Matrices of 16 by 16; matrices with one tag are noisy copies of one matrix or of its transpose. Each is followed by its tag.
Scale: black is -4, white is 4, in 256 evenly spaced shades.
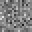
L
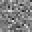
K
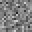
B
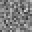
K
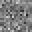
L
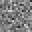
K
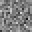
K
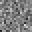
K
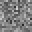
L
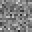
L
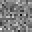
L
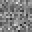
L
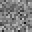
L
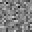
B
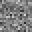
L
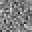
K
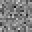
L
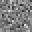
K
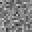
B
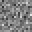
B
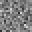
K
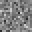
K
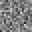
K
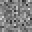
L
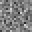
K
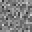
B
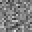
B
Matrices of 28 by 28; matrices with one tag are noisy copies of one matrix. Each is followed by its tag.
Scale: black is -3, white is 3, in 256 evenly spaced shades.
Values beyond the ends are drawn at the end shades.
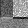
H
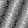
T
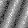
T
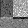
H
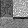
H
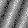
T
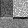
H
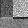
H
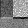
H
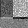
H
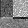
H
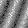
T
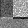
H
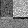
H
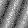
T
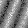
T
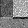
H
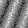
T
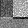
H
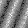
T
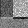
H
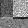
H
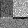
H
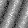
T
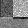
H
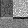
H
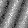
T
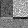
H
